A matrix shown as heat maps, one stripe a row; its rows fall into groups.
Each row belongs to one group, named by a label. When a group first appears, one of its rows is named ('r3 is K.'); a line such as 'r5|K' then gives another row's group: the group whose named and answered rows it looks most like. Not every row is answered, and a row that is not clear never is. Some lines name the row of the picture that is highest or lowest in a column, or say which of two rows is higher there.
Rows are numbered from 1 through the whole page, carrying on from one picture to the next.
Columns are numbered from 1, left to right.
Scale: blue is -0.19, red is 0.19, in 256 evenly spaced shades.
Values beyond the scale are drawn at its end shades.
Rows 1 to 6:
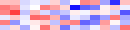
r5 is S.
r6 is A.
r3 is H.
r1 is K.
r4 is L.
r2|L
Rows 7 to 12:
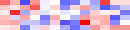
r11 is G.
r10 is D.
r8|K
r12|A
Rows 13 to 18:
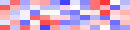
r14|H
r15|A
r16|L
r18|D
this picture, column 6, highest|17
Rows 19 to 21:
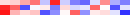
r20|H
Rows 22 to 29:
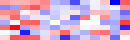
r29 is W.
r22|W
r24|H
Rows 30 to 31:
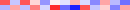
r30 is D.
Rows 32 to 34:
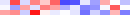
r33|L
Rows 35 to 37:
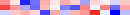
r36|G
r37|K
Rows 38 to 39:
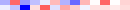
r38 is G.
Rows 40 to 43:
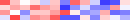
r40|K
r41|L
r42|S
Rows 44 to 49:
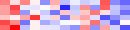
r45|G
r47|K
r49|G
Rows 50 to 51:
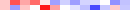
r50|W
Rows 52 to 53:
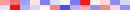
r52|G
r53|G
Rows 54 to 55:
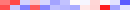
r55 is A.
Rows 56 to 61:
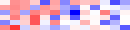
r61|H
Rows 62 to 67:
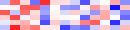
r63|W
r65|H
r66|K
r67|W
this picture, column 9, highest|66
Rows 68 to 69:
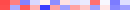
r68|H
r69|D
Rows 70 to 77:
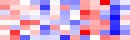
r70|G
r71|D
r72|K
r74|W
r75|D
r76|K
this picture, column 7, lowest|77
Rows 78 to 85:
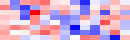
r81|A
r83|L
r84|L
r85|K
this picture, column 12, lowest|85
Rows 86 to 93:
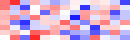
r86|H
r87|S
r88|D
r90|S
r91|S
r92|L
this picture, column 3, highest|88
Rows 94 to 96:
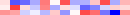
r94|S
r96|K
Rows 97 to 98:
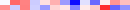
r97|L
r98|D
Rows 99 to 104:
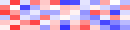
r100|S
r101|H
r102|L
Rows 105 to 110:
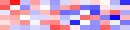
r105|H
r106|S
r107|L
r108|K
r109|L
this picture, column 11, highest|110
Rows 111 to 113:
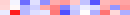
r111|S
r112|A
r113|G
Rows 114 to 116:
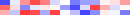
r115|A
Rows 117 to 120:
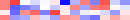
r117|G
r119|D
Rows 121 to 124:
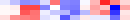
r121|A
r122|W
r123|W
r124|W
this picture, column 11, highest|121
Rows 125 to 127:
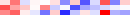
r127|G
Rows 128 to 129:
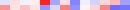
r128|L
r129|D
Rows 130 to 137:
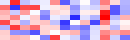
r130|G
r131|D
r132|D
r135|W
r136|S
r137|D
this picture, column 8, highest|136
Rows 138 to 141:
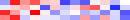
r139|K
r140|H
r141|G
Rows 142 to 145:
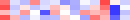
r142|A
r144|D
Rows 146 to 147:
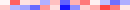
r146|K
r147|A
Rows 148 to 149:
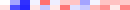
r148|S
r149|S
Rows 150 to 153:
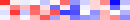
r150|D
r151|W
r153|L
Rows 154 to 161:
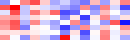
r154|W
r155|G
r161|S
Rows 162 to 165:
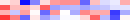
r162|S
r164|D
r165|H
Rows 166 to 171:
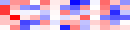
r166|L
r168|D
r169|K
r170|S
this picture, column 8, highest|171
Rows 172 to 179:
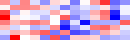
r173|W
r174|D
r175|D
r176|W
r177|A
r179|K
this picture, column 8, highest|179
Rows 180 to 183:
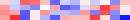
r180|W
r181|A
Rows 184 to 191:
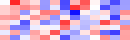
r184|K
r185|K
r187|W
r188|S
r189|S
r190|K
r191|A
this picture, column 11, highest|188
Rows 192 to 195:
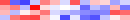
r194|L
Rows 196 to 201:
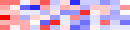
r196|L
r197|S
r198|G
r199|H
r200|D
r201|L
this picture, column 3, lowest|197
